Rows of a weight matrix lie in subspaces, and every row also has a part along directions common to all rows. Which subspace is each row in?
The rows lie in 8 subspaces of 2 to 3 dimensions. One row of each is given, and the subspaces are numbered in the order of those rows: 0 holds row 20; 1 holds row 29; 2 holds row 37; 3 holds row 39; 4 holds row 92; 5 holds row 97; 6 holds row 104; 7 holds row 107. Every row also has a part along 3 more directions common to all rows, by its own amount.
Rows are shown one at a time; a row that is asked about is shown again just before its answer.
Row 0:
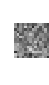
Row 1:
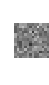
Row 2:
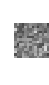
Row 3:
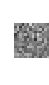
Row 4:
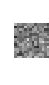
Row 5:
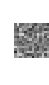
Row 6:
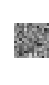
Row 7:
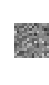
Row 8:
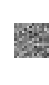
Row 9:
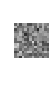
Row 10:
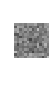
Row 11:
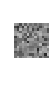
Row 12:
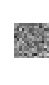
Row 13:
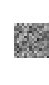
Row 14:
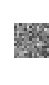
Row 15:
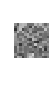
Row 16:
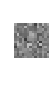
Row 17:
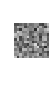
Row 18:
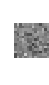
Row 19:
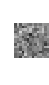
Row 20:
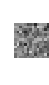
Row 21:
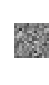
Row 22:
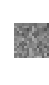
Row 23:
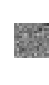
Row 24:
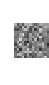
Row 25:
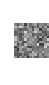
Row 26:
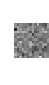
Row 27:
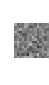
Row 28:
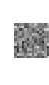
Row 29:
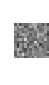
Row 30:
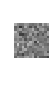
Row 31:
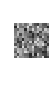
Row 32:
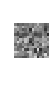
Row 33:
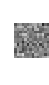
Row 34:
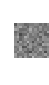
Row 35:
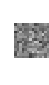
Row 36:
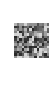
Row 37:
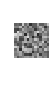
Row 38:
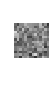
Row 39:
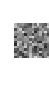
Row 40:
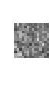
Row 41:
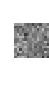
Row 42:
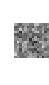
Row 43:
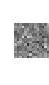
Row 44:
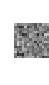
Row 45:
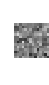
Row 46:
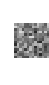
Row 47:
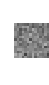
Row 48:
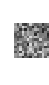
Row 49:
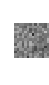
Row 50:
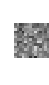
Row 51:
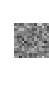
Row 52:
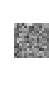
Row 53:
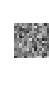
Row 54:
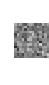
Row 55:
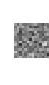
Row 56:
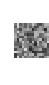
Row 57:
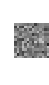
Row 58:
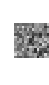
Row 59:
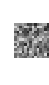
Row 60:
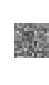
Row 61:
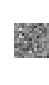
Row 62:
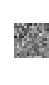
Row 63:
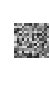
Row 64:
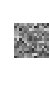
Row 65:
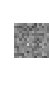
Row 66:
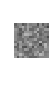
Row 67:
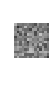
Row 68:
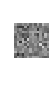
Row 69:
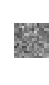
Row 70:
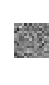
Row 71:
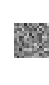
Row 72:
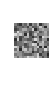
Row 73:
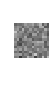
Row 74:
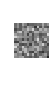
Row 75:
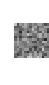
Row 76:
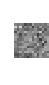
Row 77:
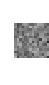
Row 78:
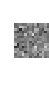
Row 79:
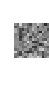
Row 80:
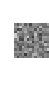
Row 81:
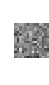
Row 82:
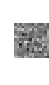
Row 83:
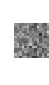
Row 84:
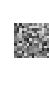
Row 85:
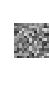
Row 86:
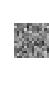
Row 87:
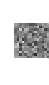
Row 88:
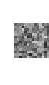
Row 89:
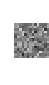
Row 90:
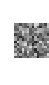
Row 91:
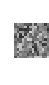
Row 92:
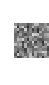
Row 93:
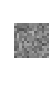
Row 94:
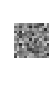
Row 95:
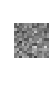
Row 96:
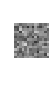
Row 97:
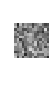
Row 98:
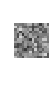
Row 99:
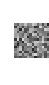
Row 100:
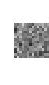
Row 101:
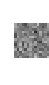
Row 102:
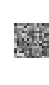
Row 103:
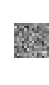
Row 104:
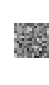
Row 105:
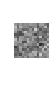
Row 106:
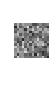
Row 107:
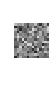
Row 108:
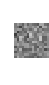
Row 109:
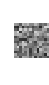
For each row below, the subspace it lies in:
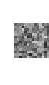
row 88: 7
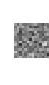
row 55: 5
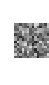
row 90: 0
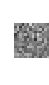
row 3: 2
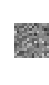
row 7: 4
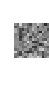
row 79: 6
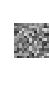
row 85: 5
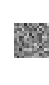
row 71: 2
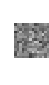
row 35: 0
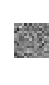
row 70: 2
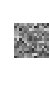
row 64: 7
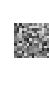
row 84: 5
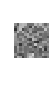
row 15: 3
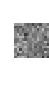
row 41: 7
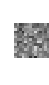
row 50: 3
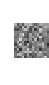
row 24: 6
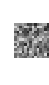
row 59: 0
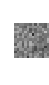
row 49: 3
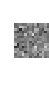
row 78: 3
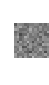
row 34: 6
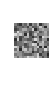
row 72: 2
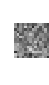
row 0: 5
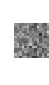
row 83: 1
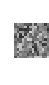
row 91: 6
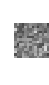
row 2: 3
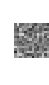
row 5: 1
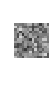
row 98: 6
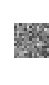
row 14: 4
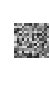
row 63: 2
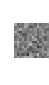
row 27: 1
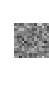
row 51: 7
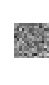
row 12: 7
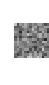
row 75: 6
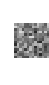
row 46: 3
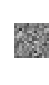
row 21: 7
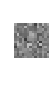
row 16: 1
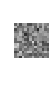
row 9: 4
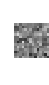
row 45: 0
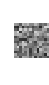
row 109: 0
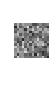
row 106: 4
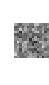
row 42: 0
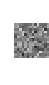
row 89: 3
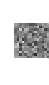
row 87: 7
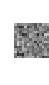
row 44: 1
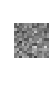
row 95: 3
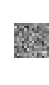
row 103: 4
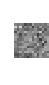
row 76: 2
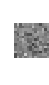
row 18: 5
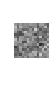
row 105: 2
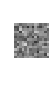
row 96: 0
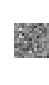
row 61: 6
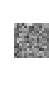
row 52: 6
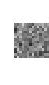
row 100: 3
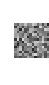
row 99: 7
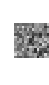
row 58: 0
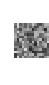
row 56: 5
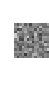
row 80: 2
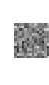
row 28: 4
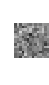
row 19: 5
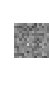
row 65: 1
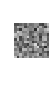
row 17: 2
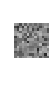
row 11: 0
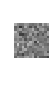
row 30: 1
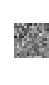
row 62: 6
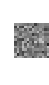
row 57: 4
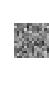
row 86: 4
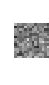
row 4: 4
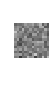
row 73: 7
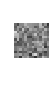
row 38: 7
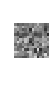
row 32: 0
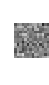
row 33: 1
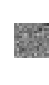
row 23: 1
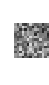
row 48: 5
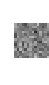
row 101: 3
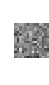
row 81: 2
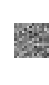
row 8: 4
